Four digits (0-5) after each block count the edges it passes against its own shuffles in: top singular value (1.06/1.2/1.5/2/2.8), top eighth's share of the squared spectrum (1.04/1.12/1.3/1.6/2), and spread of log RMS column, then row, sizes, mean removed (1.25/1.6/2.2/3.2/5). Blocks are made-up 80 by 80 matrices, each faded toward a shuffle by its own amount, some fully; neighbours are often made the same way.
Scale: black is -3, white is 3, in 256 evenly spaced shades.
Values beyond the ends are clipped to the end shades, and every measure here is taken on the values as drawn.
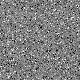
2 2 0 0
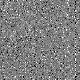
3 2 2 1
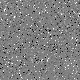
0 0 0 0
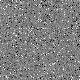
3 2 0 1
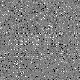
4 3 1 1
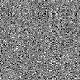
3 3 1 1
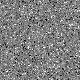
1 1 0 0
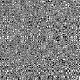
4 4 2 3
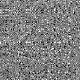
4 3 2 2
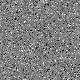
0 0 0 1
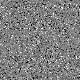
1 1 0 2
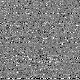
2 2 0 3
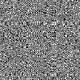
4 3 2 2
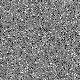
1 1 0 0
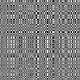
5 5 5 4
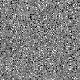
4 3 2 1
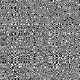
4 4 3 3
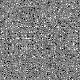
3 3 1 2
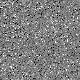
2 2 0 0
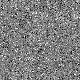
2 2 0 0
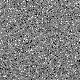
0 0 0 0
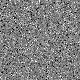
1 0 0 0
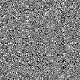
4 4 2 2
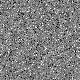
0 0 0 0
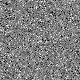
0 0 0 0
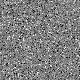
1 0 0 0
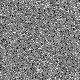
0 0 0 0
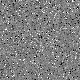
0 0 0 0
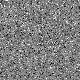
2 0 0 0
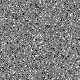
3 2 0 0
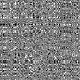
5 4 3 3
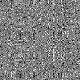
4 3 2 1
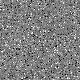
0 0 0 0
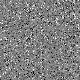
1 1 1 0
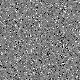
0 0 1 0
